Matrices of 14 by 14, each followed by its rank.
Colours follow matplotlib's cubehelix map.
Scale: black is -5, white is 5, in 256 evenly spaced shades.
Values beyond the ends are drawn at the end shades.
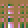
one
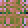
two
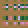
one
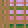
one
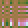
one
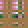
one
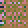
two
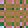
one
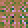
two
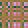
one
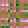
two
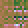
two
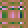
one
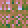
two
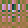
one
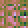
two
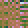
two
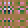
one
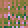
two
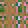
two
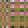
one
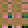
one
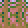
two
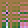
one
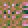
two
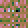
two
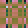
one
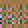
two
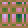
one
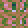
two
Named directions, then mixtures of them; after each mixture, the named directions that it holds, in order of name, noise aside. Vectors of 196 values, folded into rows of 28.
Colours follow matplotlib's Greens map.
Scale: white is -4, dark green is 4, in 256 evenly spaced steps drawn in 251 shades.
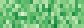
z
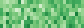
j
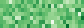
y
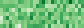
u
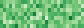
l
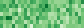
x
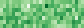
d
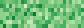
j, l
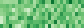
j, u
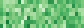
j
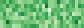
l, z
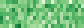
u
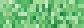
z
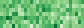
x, z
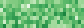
d, l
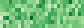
j, u, y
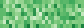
j, l, z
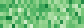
x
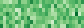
j, x, y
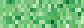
y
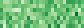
j, x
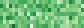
l, x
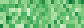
j, u, x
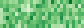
d, u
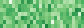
y, z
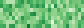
l, u, y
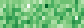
d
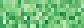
d, j, l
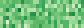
j, u, z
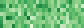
l, x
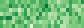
x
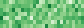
u, y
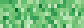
j, y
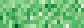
d, l, u
